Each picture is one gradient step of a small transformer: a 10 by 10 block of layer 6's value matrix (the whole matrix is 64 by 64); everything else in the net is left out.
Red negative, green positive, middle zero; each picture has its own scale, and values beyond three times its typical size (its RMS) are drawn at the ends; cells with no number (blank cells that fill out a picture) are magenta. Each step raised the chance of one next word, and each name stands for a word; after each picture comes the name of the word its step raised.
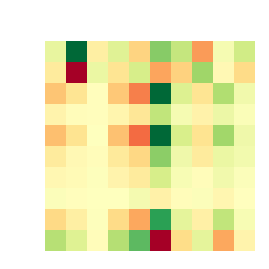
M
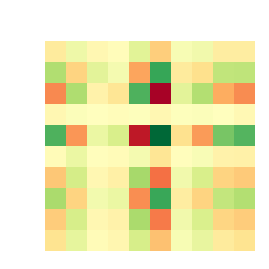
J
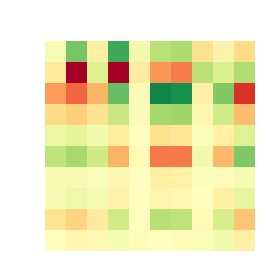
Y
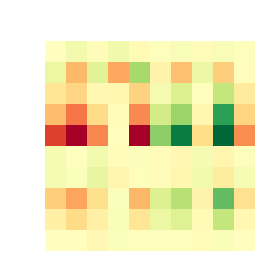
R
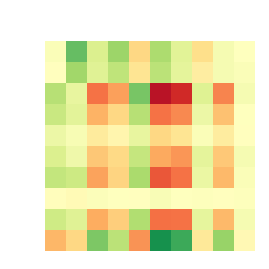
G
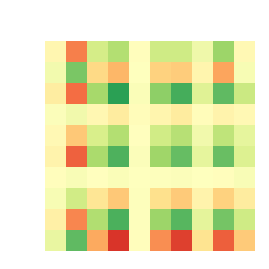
M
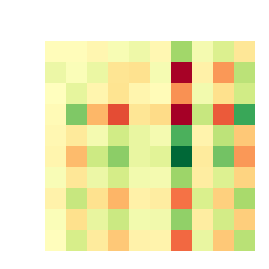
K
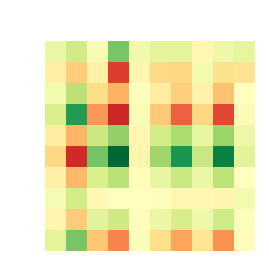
K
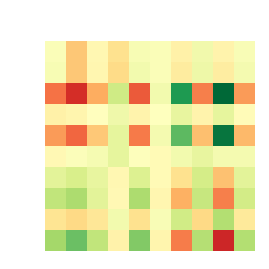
M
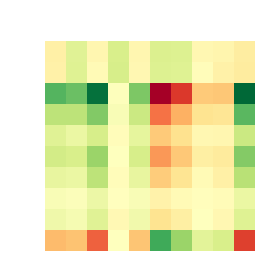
G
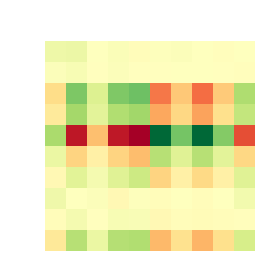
J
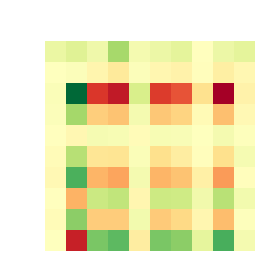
G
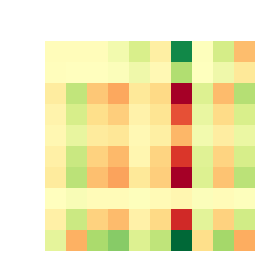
G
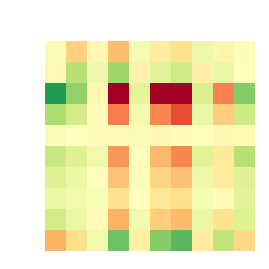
G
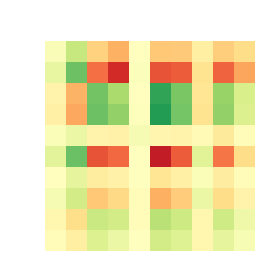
Y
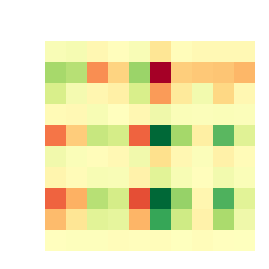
R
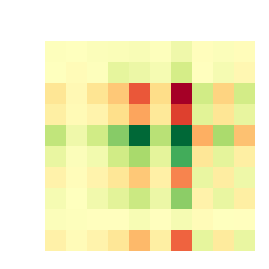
J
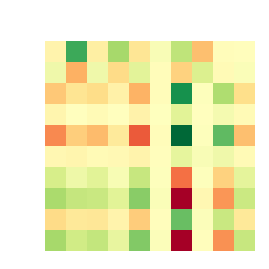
M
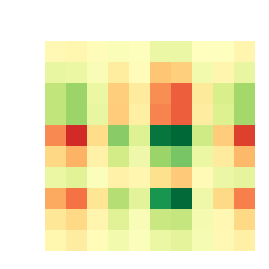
R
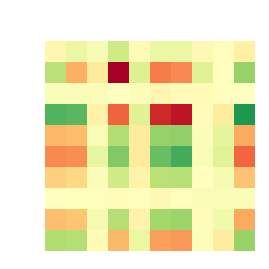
K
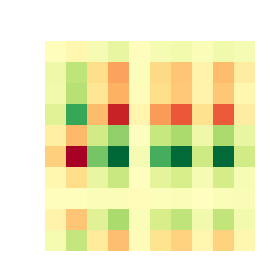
K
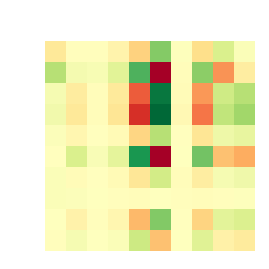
Y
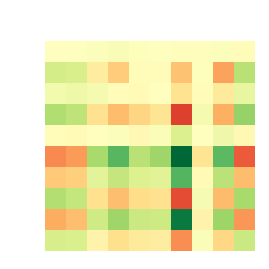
K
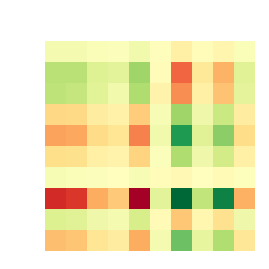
R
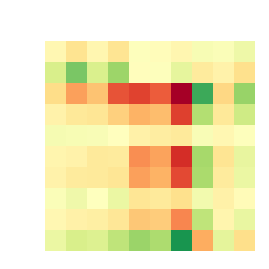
G
